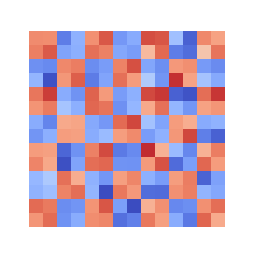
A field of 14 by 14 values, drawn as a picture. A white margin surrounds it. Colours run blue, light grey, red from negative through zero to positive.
There is no overall slope. The field is checkered. On average the colour sits 50% of the way up the scale. The values fall into two levels.
